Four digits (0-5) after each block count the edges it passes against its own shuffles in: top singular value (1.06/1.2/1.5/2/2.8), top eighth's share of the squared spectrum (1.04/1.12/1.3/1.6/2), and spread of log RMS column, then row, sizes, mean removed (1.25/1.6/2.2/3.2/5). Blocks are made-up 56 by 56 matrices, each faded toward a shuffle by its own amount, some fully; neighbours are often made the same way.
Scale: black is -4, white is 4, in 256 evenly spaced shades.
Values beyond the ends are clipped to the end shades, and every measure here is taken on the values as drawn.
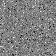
0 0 0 0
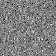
3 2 0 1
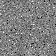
1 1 0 0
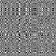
5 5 3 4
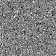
2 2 0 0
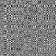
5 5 3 3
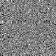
4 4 2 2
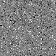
2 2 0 0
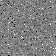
0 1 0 0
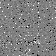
1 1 1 0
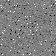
0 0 0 0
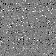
1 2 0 2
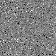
3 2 0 1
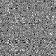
3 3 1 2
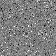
2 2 0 0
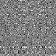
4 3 1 2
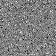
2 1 0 0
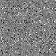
3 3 1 2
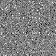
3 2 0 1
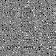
3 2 0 1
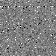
3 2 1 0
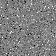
0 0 0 0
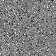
0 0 0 0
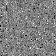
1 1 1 0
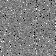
1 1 1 0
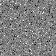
0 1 1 0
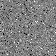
0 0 0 0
